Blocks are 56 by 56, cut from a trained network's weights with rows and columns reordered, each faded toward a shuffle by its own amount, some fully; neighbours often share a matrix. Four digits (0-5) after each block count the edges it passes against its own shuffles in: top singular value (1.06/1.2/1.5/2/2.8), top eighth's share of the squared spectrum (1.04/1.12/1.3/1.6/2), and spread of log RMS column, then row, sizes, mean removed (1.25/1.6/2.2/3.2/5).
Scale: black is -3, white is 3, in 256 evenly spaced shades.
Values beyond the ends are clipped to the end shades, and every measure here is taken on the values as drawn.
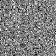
2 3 1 1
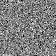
0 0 0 0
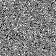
0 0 0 0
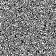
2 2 0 0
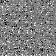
2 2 2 0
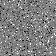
0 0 0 0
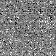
2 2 1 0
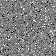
0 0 0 0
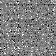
2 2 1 0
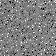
0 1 1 0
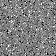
0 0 0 0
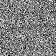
0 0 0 0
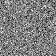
2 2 0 0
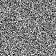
1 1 0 0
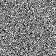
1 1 0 0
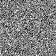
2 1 0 0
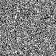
2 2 0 0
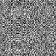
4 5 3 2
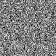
2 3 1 0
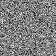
2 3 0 0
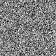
2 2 0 0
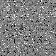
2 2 1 0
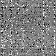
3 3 2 0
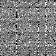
3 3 3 0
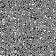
1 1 1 0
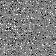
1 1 1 0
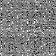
2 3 2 0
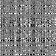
4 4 1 4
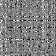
3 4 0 3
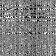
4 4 0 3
